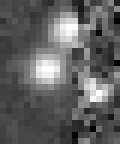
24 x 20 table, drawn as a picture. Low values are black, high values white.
Bumps: three. Grain: blotchy. Histogram: skewed, a long tail of high values. Seam: vertical, 60% of the way across, the left part calmer. Stripes: none. Mirror symmetry: none.
